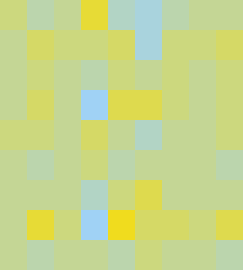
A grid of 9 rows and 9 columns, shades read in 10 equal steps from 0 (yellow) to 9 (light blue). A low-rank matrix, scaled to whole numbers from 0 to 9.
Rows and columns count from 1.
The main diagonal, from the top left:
4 3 5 9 5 5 5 4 6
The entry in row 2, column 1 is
5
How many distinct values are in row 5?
4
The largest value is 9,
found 2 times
